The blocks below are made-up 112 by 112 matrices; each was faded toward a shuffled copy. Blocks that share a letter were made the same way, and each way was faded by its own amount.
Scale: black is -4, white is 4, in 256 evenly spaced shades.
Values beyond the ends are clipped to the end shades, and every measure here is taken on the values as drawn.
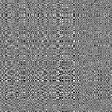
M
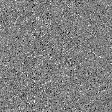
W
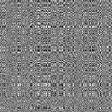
M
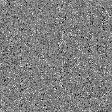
W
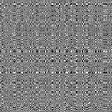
M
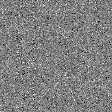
W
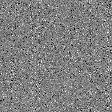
W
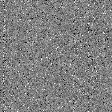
W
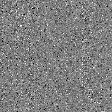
W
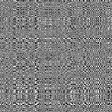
M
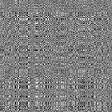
M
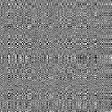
M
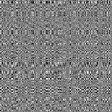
M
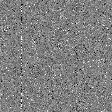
W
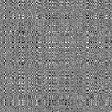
M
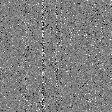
W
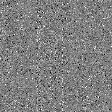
W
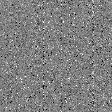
W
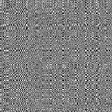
M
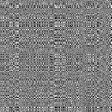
M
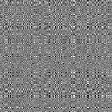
M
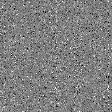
W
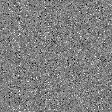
W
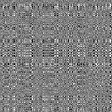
M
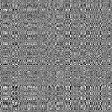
M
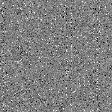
W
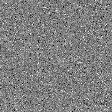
W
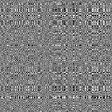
M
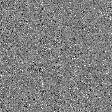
W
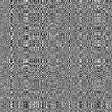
M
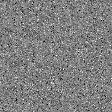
W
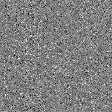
W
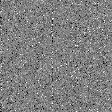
W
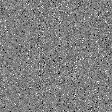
W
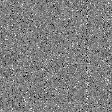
W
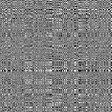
M
